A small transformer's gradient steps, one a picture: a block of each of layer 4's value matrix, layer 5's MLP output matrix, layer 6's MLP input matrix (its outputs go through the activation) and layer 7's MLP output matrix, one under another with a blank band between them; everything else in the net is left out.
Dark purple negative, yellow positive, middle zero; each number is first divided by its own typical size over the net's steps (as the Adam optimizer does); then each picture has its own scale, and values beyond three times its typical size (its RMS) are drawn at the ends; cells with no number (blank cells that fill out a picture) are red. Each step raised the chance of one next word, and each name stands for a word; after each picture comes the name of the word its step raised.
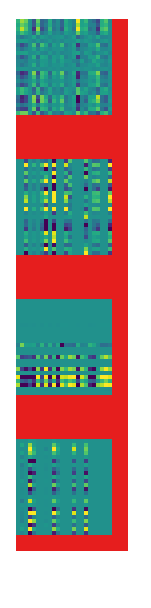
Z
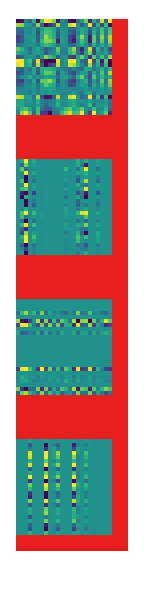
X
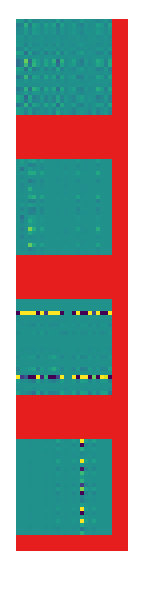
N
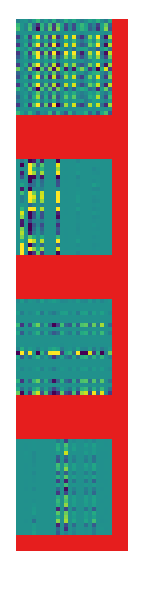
Z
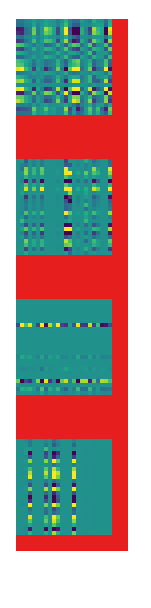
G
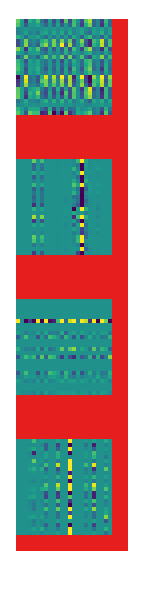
X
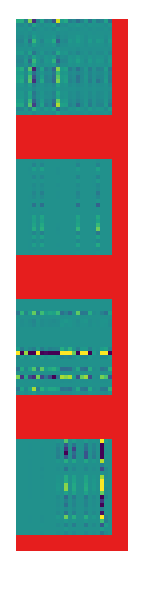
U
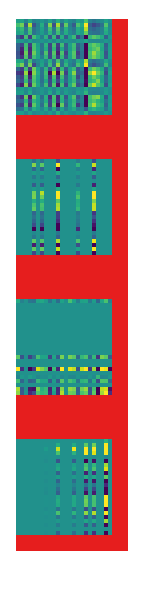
Z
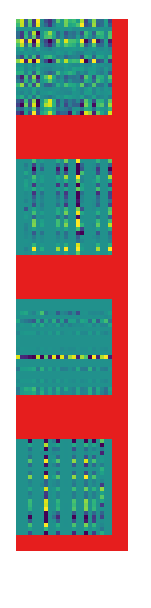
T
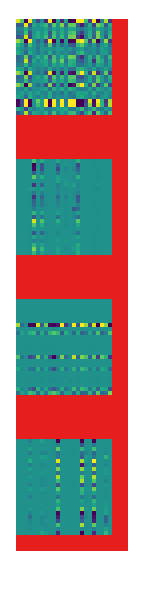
T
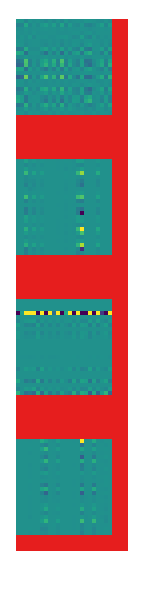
N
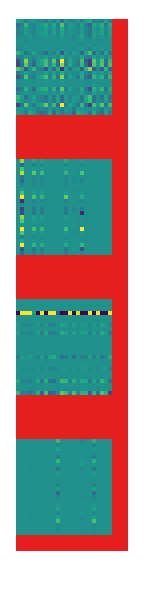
N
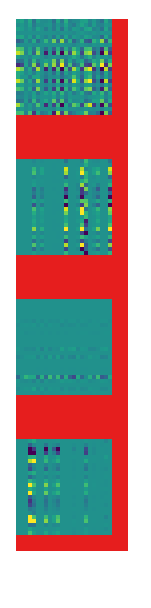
U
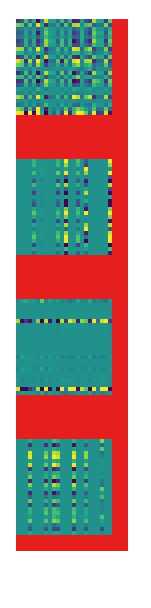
X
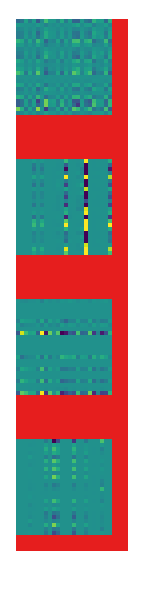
T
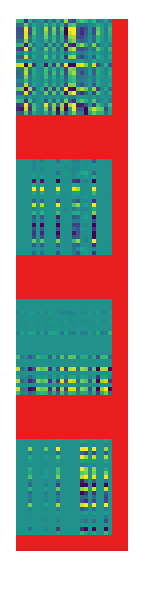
G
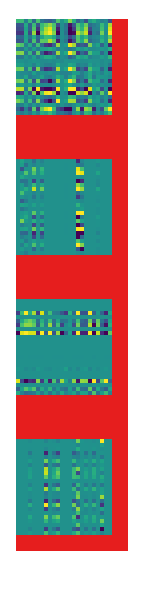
G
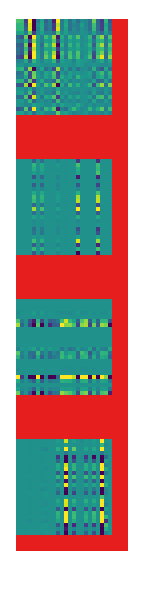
Z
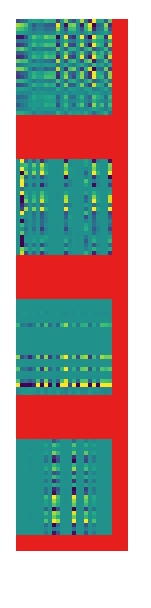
Z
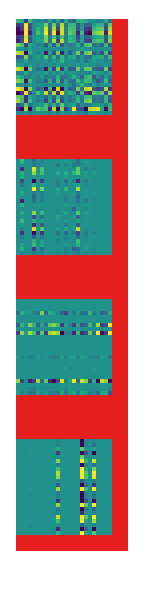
G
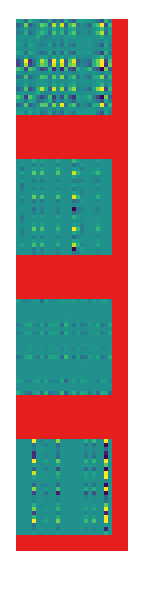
N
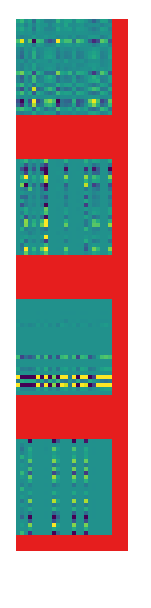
T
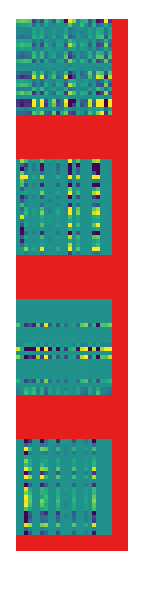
T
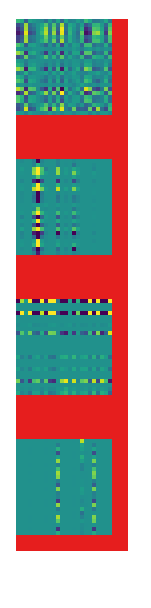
G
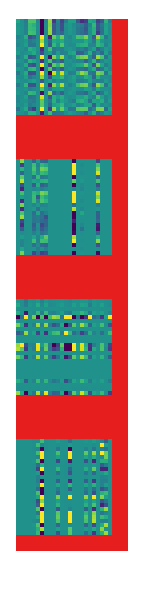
Z
